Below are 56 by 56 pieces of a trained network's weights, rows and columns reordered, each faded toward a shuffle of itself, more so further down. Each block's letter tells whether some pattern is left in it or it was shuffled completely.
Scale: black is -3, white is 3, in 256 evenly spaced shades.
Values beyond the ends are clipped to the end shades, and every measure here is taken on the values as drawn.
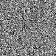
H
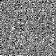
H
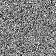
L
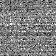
H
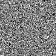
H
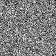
L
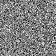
L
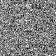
H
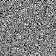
H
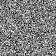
L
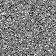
L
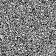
L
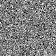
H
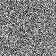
H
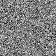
L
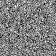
L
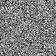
H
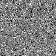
H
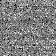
H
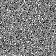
L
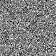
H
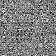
H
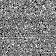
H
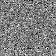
H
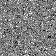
L
